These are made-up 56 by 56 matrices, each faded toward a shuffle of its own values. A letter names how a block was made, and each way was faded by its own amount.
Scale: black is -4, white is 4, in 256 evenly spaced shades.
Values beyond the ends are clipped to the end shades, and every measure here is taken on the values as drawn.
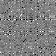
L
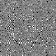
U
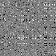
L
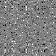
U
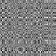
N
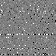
L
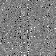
U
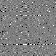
L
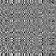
N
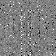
U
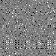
L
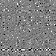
L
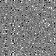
U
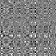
N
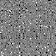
U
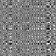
N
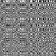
N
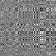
N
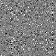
U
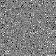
U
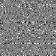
L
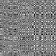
N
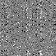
U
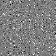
U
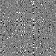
L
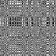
N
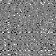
L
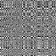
N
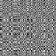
N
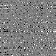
L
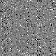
U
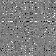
L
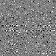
L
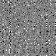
U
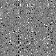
U
